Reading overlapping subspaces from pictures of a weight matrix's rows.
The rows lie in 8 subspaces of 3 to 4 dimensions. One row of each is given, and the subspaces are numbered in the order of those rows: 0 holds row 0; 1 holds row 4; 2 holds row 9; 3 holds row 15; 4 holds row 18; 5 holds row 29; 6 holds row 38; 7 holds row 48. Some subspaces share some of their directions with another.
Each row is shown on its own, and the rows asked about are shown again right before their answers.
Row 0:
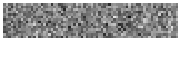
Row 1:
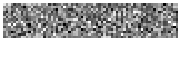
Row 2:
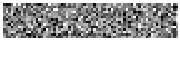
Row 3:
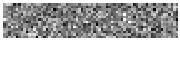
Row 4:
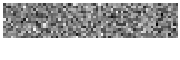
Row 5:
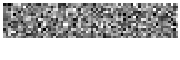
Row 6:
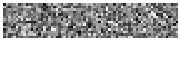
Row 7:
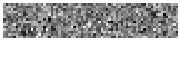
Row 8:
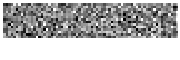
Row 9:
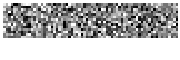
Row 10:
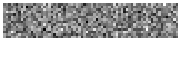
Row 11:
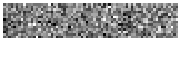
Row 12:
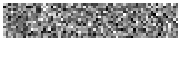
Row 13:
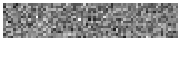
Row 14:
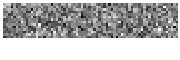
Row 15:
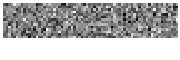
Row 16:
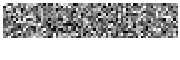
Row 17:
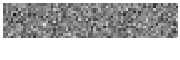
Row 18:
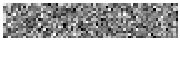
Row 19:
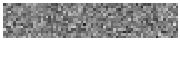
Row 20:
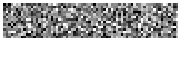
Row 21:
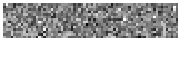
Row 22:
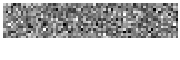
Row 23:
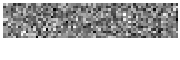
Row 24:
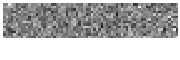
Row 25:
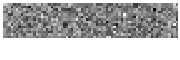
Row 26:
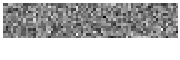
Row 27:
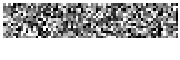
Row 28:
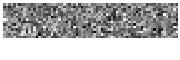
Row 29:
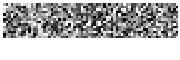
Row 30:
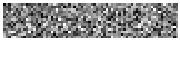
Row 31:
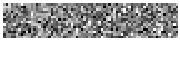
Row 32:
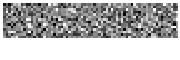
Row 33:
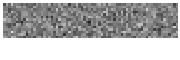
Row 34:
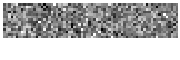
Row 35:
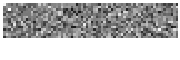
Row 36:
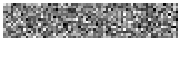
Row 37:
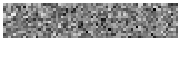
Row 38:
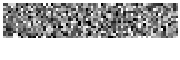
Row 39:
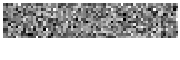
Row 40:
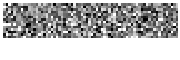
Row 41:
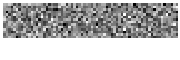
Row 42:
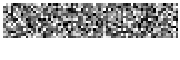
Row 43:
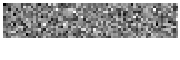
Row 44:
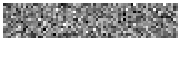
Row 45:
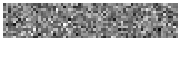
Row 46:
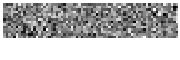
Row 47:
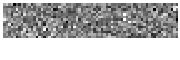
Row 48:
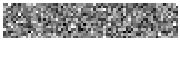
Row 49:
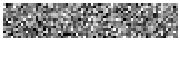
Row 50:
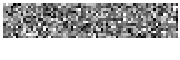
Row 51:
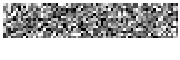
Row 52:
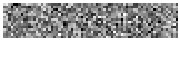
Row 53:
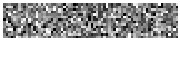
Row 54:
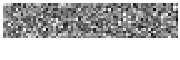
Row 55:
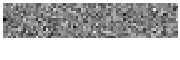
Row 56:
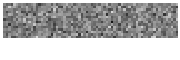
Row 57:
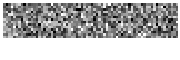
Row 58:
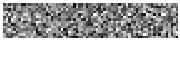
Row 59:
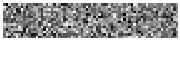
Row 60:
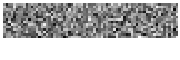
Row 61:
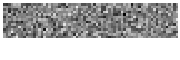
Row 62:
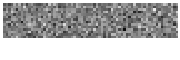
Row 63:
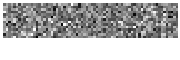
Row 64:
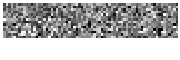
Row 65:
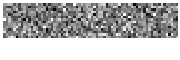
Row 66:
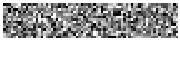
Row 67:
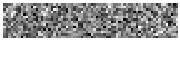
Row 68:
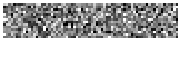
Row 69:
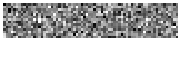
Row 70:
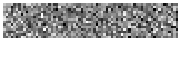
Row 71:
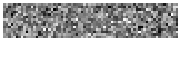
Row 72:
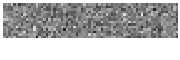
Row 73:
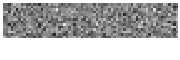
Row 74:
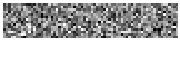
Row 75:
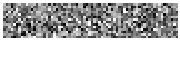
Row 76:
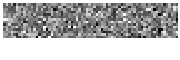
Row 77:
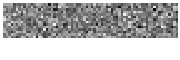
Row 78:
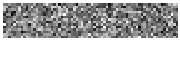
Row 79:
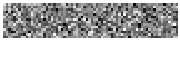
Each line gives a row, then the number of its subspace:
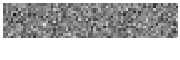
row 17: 1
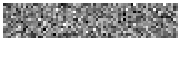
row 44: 2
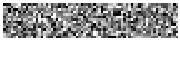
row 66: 6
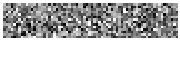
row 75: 6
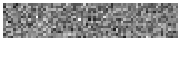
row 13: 1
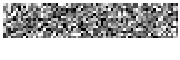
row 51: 4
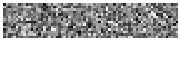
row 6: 0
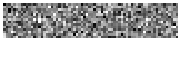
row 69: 6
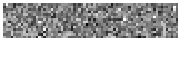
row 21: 1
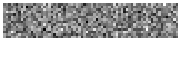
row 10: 2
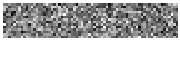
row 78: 4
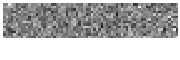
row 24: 6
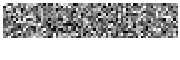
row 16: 2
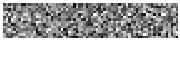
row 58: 1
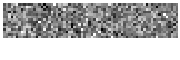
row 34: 2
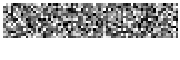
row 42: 5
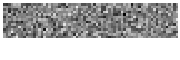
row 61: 6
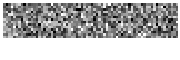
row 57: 0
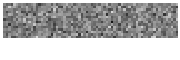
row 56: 2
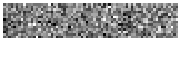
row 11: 0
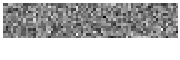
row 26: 6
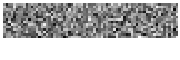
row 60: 1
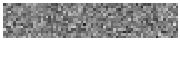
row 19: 7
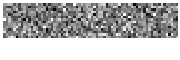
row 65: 1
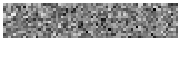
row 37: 4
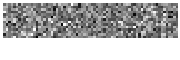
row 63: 5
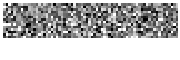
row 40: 2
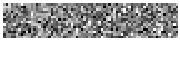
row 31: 5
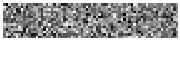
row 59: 2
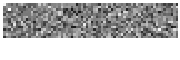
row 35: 7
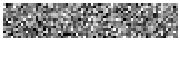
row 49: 1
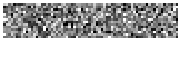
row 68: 5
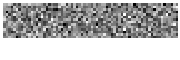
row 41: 1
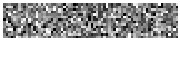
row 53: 1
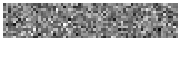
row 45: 5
